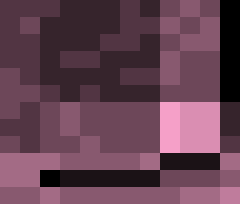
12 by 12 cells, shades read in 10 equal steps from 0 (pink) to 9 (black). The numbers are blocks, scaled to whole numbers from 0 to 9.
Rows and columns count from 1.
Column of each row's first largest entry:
12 12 12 12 12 12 12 12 2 9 3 1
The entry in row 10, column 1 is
3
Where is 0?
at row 7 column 9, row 8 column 9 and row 9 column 9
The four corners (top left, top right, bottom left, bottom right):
6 9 4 2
